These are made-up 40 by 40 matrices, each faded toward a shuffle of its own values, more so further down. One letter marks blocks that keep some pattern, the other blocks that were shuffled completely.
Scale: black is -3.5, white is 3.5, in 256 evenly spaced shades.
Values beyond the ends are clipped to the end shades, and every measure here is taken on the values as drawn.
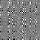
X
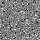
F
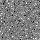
F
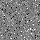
F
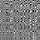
X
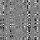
X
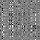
X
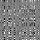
X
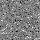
F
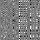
X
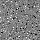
F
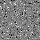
F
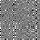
X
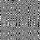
X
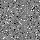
F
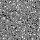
F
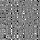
X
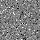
F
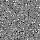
F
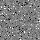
F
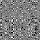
X
